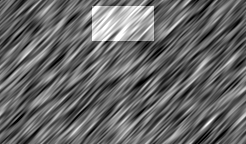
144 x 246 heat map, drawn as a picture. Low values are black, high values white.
Grain: diagonal, up to the right. Mirror symmetry: none. Slope: none. Odd patch: higher, in the top middle. Ninth with the highest average: top middle. Average level on the scale: 40%.
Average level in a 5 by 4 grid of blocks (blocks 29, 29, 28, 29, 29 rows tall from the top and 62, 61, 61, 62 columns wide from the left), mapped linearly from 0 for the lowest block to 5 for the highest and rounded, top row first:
1550
1420
1211
1011
1220
